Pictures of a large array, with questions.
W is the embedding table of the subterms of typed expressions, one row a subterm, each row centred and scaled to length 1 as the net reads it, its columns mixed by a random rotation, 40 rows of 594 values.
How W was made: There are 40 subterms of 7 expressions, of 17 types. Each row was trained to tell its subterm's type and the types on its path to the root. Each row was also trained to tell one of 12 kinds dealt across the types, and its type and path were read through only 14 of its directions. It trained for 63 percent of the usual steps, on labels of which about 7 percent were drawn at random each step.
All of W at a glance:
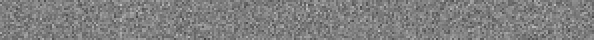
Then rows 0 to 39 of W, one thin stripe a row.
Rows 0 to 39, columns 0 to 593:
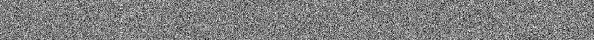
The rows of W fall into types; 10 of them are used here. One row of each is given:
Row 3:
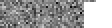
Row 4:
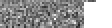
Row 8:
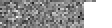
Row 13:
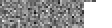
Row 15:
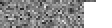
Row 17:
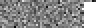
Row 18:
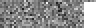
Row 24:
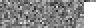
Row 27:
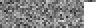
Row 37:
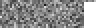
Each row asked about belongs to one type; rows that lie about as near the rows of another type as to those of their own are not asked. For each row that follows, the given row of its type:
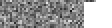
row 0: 27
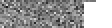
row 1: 13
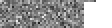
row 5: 4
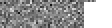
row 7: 17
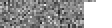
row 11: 18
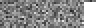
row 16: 27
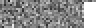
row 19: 18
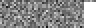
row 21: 8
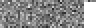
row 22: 17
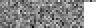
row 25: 3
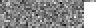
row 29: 24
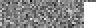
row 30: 4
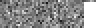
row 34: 8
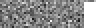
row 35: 37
